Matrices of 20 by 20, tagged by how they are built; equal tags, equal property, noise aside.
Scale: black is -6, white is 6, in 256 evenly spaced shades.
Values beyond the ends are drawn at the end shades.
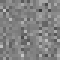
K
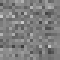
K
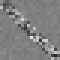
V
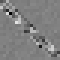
V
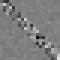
V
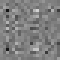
K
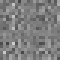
K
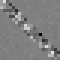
V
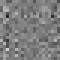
K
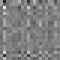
K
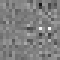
K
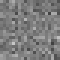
K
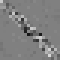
V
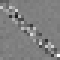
V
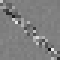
V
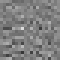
K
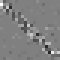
V
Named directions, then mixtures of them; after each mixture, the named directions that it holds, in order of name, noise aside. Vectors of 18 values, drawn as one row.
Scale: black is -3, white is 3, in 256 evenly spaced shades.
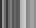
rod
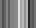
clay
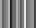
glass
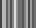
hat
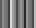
glass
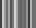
hat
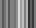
clay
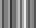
clay, glass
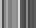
clay, rod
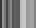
rod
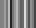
glass, hat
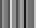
glass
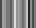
clay, hat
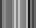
clay, hat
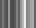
glass, rod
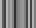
hat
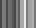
glass, rod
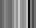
clay, hat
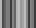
clay, glass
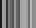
hat, rod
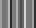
glass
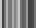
clay, rod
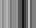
clay, rod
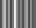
hat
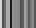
glass, rod
